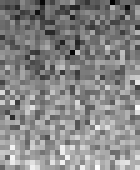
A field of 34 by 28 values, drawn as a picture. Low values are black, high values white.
Slope: up to the bottom. Stripes: none. Average level on the scale: 50%. Odd rows or columns: none.
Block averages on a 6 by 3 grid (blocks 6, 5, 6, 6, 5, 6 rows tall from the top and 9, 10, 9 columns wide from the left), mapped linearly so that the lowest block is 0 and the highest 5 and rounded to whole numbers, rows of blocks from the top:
0 0 1 | 1 1 2 | 2 2 3 | 3 3 4 | 3 4 4 | 5 5 5
